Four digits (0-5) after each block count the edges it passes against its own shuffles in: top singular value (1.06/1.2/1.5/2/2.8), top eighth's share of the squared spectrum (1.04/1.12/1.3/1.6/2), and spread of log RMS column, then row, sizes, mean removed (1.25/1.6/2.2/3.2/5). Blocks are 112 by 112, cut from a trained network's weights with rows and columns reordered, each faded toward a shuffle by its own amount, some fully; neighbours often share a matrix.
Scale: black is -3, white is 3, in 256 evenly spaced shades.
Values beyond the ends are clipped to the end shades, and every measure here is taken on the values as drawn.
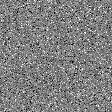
1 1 0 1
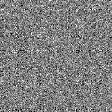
3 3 2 2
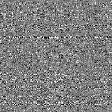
4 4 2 3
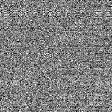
4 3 1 2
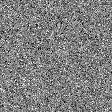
0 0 0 0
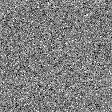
1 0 0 0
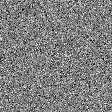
0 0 0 0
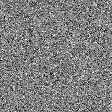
3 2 0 1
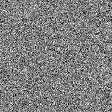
3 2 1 1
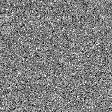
3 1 0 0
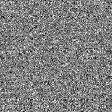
4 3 0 2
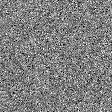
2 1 0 0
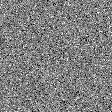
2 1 0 0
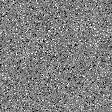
2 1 0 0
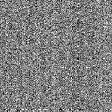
3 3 1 2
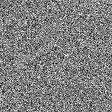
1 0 0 0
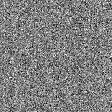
2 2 0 0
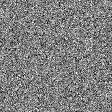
2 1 0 0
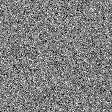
1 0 0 0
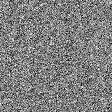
1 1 0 0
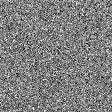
1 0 0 0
